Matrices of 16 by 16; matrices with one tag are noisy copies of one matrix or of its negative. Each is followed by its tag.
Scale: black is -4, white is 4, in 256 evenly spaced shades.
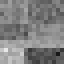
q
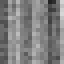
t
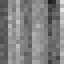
t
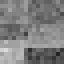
q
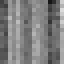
t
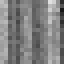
t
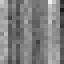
t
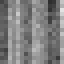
t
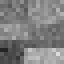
q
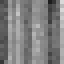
t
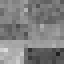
q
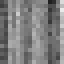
t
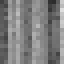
t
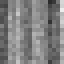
t
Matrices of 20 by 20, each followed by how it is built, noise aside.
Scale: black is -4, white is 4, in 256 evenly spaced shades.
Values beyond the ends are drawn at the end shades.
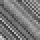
Toeplitz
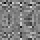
low rank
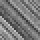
Toeplitz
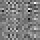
low rank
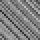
Toeplitz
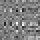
low rank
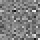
low rank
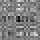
low rank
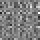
low rank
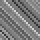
Toeplitz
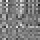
low rank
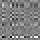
low rank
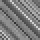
Toeplitz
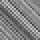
Toeplitz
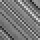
Toeplitz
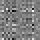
low rank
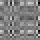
low rank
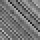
Toeplitz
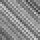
Toeplitz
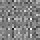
low rank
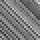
Toeplitz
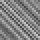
Toeplitz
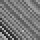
Toeplitz
